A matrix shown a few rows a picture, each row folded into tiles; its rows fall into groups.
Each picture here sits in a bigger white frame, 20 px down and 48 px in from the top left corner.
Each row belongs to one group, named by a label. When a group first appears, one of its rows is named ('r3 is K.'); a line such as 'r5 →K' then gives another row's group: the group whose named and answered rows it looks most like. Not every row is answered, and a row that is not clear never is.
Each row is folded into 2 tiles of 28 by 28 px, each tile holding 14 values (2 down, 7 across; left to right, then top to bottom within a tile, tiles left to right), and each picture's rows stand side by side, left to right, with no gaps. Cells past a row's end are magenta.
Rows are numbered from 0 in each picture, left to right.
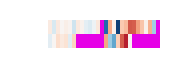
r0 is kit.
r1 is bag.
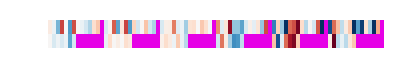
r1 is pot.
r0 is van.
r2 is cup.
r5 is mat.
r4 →bag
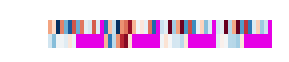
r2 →pot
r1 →bag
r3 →pot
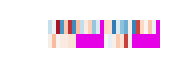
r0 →pot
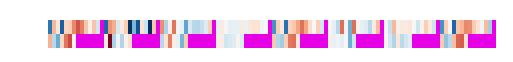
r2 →kit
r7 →bag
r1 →mat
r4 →bag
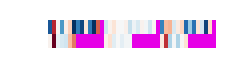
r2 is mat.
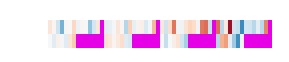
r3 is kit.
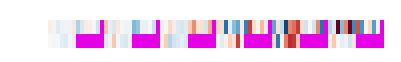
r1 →kit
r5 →pot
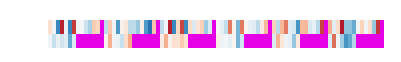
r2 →pot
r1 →mat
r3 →van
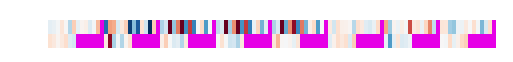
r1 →mat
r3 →pot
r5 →kit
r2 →pot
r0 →van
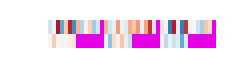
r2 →van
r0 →pot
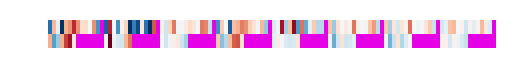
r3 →bag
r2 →cup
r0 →bag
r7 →cup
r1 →mat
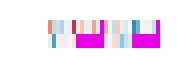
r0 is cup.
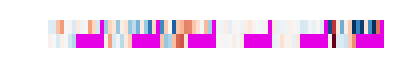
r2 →bag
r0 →cup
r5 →mat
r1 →mat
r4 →kit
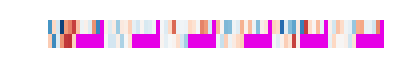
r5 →kit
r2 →cup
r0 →bag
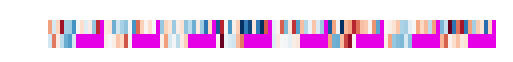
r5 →bag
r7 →pot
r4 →pot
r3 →mat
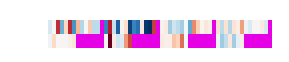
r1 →mat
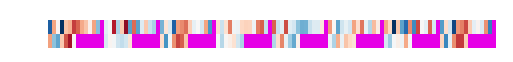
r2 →bag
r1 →pot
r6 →van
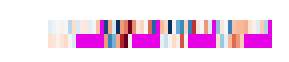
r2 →van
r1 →bag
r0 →van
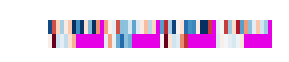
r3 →pot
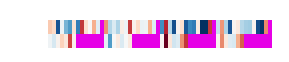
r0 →van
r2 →mat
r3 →mat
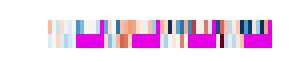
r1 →bag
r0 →kit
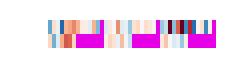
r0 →bag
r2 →pot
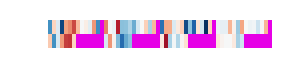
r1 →kit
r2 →mat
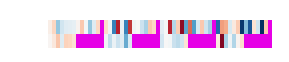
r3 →mat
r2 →pot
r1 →van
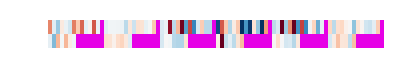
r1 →van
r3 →mat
